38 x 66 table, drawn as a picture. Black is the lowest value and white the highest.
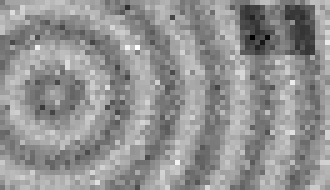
In the top right lies a patch that is lower than the rest. Overall the values sit about 60% of the way up the scale. Rings spread out from the middle left. The top right is the ninth with the lowest average.
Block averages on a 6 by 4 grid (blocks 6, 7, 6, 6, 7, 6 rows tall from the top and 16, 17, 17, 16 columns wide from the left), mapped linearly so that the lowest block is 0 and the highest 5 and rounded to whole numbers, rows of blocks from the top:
5 4 3 0 | 4 3 4 0 | 3 4 4 3 | 3 4 4 3 | 4 3 4 4 | 5 4 4 4
